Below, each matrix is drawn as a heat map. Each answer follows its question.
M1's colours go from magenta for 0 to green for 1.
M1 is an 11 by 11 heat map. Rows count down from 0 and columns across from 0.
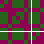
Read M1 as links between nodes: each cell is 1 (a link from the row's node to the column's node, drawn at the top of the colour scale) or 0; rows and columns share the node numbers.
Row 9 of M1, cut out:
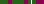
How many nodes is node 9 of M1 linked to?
7
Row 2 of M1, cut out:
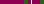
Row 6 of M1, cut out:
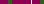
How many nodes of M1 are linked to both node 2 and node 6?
1
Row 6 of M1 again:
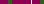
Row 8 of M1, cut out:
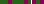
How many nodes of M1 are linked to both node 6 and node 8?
0
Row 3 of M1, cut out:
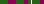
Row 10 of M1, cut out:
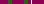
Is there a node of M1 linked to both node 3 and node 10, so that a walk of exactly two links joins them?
no
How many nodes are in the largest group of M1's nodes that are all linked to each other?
8
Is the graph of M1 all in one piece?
no
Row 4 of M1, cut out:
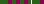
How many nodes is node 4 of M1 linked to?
7
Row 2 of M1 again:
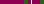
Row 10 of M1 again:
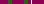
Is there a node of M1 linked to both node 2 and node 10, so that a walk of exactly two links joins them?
yes
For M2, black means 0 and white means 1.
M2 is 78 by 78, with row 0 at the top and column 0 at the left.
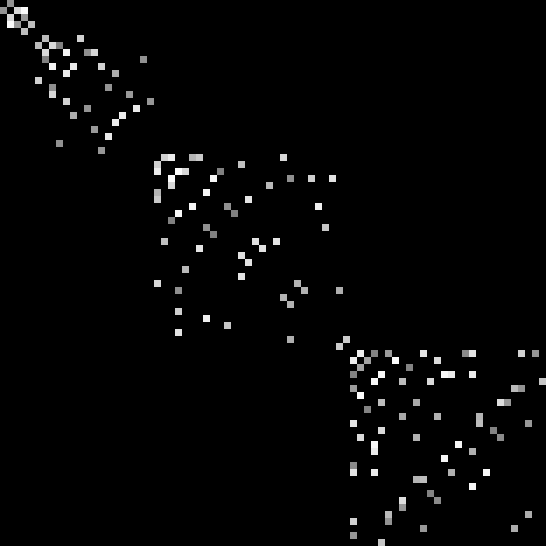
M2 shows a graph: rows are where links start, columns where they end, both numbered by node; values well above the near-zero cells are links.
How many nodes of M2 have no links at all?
0
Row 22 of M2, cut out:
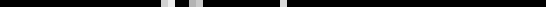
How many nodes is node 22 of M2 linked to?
5
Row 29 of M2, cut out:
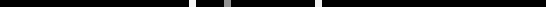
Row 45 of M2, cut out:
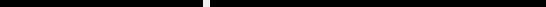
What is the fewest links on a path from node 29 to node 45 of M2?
1
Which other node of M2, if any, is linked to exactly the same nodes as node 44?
node 47
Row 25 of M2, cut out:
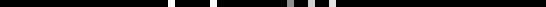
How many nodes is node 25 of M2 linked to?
5
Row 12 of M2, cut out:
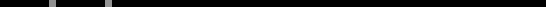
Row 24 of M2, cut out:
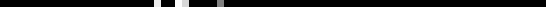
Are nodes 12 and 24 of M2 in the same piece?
no
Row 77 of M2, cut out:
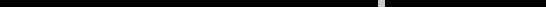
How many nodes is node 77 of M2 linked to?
1
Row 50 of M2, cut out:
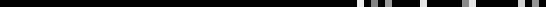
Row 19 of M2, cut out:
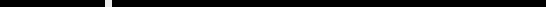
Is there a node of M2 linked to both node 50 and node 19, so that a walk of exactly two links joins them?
no
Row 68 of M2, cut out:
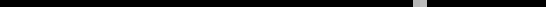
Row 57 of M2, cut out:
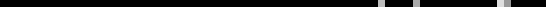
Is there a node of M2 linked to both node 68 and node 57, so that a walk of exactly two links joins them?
yes
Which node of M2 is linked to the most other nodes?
node 50
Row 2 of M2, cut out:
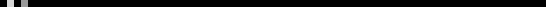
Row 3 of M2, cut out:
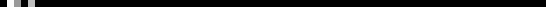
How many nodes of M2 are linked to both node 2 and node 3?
1
